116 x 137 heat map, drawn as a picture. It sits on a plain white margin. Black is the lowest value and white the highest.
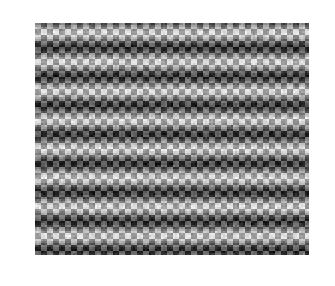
Slope: none. Average level on the scale: 50%. Stripes: horizontal, repeating 8 times.
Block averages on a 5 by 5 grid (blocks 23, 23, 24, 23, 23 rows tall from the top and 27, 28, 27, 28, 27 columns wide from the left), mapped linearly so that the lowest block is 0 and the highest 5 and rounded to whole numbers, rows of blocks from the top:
5 5 5 5 5 / 0 0 0 0 0 / 4 4 4 4 4 / 3 3 3 3 3 / 1 1 1 1 1
